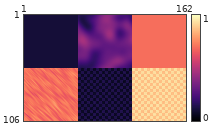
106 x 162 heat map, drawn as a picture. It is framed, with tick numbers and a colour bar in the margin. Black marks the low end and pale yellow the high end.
It is made of 2 by 3 panels. Panel 1,1: very low, flat. Panel 1,2: low, smooth. Panel 1,3: high, flat. Panel 2,1: high, slanting down to the right, faint in contrast. Panel 2,2: very low, checkered, faint in contrast. Panel 2,3: very high, checkered, faint in contrast.
